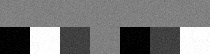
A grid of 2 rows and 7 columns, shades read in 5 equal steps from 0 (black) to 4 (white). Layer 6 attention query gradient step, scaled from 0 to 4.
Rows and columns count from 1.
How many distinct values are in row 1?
1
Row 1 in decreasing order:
2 2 2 2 2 2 2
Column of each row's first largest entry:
1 2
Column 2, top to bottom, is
2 4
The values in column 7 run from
2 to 4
